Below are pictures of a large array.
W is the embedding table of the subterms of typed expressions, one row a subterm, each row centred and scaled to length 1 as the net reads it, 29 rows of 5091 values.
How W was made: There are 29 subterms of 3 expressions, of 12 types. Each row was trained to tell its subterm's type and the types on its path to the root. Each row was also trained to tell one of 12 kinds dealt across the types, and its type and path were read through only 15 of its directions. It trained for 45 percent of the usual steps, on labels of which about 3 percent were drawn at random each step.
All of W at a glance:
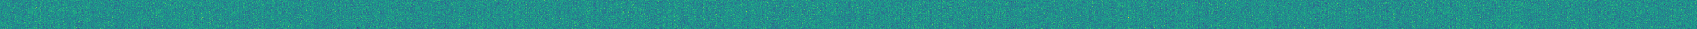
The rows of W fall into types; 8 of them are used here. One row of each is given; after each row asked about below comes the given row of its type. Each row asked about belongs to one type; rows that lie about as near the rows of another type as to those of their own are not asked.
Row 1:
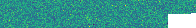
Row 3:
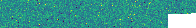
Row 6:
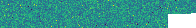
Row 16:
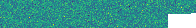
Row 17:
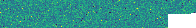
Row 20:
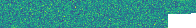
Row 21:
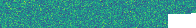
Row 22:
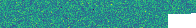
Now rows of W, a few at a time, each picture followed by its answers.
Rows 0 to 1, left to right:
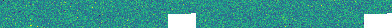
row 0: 22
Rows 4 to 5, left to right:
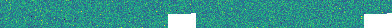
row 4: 20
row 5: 20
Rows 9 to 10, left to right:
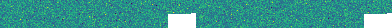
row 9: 1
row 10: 1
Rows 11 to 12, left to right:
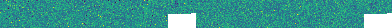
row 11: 21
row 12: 21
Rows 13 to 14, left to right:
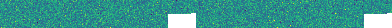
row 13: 21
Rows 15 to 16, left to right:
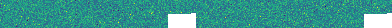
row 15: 1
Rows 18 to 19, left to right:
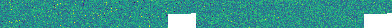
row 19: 6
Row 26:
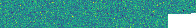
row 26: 20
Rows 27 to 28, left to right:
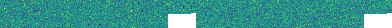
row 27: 20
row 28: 1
